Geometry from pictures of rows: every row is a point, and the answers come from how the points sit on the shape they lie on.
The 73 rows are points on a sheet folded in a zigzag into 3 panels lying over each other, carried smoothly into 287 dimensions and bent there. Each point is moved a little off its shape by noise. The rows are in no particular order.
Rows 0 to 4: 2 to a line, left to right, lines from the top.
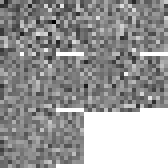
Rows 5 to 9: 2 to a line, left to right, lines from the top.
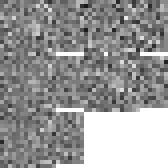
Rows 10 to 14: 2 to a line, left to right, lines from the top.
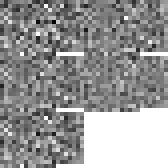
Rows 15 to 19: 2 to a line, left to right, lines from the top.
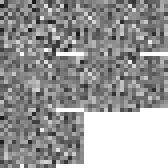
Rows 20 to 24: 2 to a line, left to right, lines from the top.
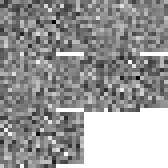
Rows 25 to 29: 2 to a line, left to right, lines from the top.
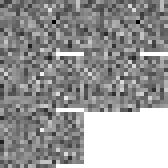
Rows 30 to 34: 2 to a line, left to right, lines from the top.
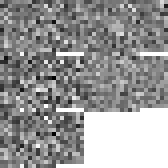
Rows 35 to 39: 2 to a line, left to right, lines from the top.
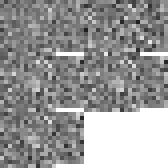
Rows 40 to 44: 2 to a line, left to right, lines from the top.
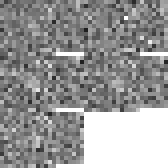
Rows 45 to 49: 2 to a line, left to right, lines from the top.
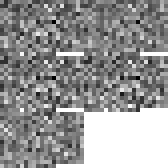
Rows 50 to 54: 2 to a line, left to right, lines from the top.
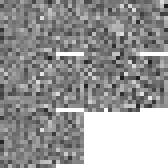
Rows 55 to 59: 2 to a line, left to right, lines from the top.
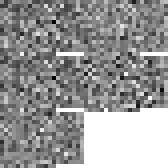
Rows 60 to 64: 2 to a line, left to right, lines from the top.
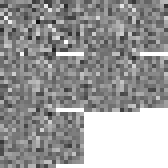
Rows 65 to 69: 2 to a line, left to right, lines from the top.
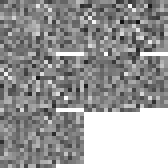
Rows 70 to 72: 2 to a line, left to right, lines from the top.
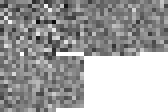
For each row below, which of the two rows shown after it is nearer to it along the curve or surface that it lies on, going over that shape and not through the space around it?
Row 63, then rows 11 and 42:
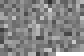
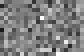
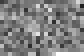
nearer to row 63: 42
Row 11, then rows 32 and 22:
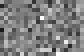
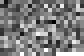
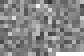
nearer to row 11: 32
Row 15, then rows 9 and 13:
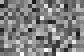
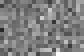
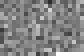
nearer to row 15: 9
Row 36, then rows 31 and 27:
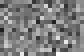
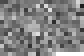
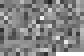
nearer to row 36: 27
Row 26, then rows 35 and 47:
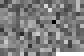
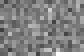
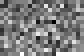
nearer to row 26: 47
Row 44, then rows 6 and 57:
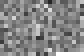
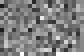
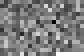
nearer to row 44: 57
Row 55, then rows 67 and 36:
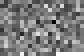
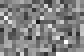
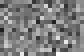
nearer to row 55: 36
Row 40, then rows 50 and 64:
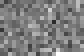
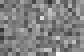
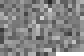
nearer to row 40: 50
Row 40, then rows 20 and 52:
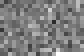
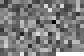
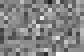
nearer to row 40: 20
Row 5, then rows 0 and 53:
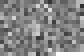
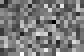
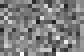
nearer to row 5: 53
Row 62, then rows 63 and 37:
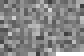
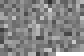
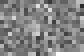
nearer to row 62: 63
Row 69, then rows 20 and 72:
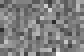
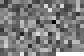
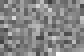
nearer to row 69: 20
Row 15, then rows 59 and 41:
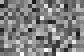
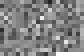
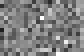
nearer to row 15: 41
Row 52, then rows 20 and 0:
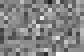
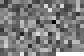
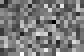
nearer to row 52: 20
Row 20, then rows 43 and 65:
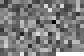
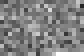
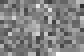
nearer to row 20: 43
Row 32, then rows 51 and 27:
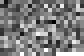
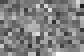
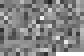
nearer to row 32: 27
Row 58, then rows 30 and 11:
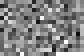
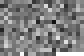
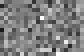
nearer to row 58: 30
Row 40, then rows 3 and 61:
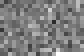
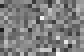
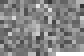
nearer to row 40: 3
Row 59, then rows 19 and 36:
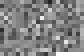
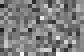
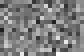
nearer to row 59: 36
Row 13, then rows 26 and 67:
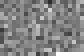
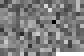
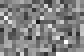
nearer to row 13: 26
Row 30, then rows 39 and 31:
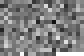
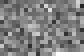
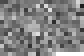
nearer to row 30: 39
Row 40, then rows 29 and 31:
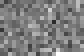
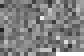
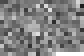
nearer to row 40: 29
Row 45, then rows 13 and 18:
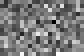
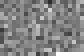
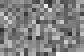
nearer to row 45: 13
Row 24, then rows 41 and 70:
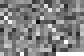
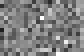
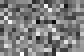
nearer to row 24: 70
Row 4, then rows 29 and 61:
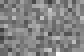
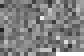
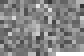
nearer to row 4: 29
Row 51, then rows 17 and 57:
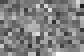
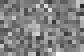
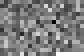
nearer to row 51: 17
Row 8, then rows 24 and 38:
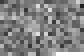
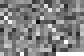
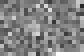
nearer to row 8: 38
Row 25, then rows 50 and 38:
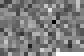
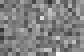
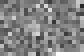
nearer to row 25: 50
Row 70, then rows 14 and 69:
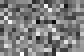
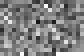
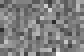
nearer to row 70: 14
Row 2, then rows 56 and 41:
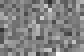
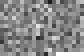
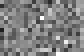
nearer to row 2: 56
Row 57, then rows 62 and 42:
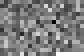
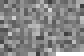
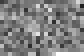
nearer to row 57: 62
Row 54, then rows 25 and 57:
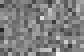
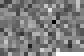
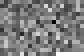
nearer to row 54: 25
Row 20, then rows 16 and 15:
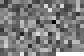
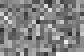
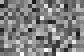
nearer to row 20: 15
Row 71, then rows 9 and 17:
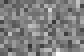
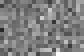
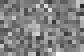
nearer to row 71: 9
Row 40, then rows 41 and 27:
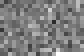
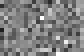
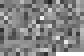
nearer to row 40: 41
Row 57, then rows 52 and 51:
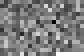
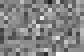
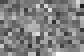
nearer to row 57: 52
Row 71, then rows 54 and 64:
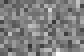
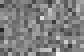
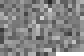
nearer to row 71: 54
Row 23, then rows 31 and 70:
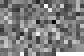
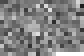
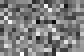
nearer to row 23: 70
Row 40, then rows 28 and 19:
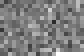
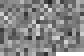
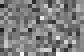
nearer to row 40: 19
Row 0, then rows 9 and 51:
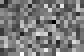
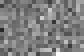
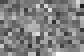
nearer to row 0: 9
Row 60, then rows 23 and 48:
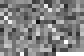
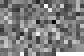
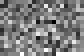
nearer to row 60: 23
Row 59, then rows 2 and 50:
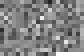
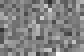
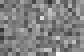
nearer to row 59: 2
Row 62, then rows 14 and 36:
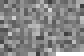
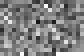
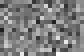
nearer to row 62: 36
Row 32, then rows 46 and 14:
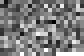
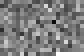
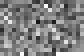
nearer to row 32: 46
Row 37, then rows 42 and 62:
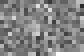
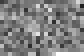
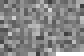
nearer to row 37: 42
